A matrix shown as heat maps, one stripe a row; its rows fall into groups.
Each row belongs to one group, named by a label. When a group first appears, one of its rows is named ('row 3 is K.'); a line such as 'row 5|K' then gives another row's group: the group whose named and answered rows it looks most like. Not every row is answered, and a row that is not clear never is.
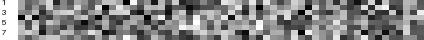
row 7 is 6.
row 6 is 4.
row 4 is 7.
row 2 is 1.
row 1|1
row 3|6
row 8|1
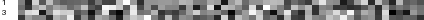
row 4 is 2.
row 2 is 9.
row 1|4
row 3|2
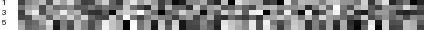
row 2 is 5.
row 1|2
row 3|2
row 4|9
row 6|1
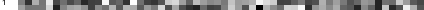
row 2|1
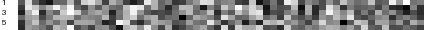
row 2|2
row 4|2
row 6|2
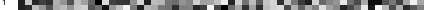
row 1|7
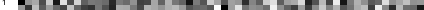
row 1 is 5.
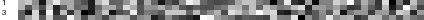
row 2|1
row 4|6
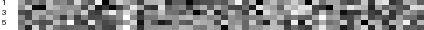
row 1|1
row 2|7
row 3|9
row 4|4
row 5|6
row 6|4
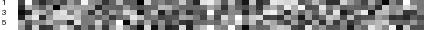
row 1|6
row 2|5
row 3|9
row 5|1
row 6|6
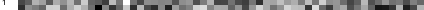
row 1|9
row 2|7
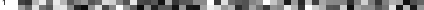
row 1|9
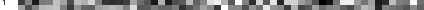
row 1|7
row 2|1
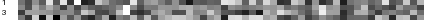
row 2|4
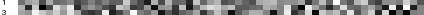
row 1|5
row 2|6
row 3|2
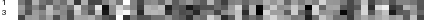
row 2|1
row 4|5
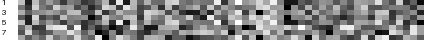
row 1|4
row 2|9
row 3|1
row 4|9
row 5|4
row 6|7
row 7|7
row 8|1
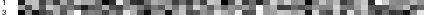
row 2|4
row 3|7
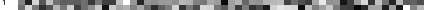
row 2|6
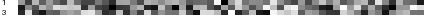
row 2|7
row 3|6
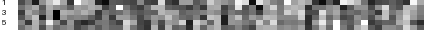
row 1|7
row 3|5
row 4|5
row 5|4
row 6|5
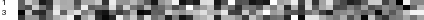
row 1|6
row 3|7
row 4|6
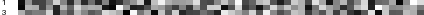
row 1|7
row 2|5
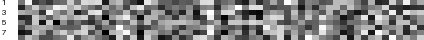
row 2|2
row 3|6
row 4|9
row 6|5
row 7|9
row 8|6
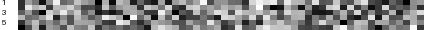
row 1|7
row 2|2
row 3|7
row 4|1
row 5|5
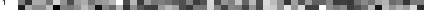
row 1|9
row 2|5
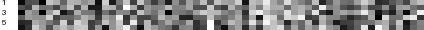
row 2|9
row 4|5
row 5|9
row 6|9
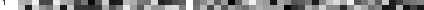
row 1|2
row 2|4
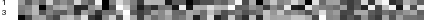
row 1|1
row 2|6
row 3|5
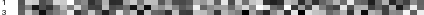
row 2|7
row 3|6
